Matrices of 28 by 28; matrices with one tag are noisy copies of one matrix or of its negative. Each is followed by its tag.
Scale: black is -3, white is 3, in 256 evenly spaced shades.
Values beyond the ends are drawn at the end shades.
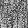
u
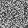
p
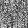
u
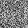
p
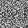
p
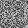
p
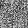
u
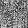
u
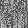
u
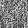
u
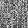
u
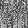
u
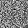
p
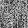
u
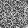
p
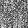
u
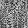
u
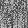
u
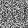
p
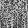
u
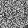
p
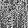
u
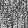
u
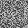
p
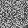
p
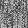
u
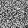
p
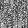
u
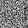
p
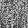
u
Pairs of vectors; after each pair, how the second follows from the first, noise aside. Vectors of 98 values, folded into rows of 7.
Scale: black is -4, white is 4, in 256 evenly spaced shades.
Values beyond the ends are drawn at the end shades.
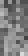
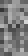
wrapped around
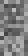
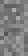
shrunk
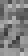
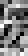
scaled up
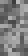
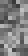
copied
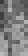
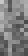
negated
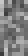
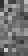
sign-scrambled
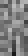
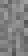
shrunk
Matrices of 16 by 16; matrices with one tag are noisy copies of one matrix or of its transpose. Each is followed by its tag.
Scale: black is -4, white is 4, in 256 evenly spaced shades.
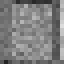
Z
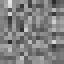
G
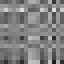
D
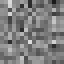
G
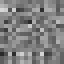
G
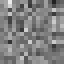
G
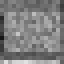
Z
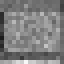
Z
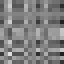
D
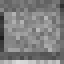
Z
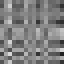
D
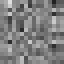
G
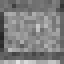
Z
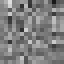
G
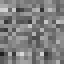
G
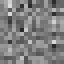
G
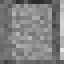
Z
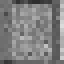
Z
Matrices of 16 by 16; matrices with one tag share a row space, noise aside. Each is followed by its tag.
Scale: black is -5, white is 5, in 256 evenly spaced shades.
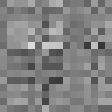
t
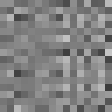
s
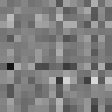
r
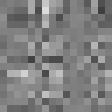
t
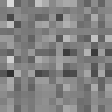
r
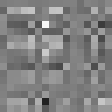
t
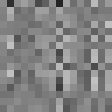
r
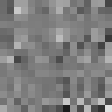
s
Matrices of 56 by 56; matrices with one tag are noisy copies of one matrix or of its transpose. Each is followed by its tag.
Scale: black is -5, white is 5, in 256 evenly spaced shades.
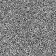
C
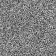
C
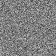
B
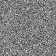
C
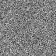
C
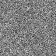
C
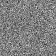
C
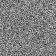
C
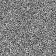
C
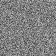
B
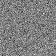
B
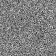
C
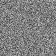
B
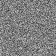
B
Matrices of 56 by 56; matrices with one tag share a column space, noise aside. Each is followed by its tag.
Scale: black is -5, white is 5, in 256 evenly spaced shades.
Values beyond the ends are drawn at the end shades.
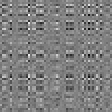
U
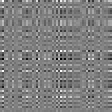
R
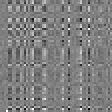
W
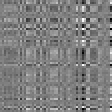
W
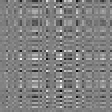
R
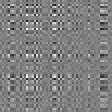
U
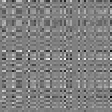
R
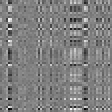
W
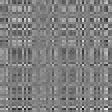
W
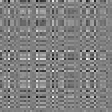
R
